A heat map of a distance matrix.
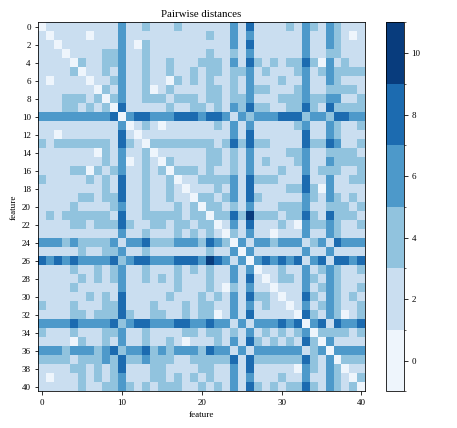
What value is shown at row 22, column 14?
4
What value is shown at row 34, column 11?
2
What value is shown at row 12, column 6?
2
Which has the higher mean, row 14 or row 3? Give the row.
14
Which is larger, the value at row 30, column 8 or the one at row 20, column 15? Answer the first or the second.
the first
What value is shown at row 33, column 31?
6
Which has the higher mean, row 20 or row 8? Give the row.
8
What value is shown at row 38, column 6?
2
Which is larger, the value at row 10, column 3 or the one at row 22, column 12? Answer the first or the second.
the first
